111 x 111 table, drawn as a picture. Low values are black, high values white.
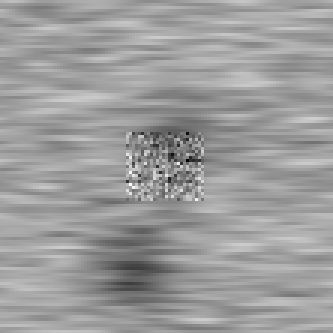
Roughest part: centre. Slope: none. Dips: two. Odd patch: rougher, in the centre. Histogram: skewed, a long tail of low values. Mirror symmetry: none.
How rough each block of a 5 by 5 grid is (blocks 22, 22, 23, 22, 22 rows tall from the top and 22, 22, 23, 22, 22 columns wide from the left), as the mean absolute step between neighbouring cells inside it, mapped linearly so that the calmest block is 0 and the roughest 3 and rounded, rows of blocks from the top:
0 0 0 0 0 / 0 0 0 0 0 / 0 0 3 0 0 / 0 0 0 0 0 / 0 0 0 0 0
